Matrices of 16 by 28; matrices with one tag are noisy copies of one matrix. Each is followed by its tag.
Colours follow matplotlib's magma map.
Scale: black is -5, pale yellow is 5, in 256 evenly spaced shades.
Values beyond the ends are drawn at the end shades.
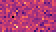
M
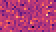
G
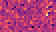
G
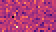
M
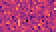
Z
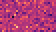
M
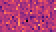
Z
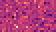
M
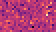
G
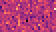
Z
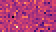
M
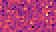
G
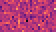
Z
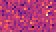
G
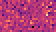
G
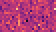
Z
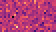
M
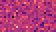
M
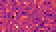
M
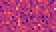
Z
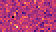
M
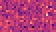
G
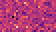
M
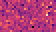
G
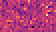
G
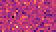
M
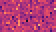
Z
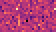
Z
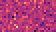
M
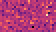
G
